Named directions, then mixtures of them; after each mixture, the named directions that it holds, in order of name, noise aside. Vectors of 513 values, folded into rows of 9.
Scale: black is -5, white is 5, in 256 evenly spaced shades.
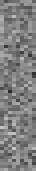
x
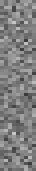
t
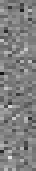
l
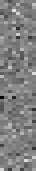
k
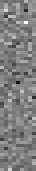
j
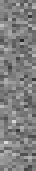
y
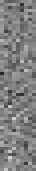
l, x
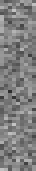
k, x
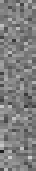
l, t, y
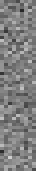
l, t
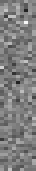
j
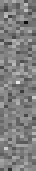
j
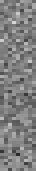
k, l, t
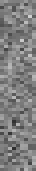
t, x, y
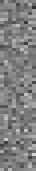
t, x, y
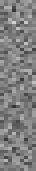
t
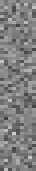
t, y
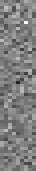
j, t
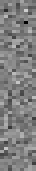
j, x, y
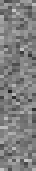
k, x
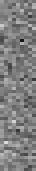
y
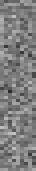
x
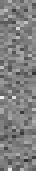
j, k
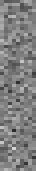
j, l, x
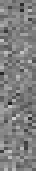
l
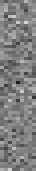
j, x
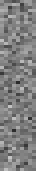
j, l, x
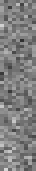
l, x, y
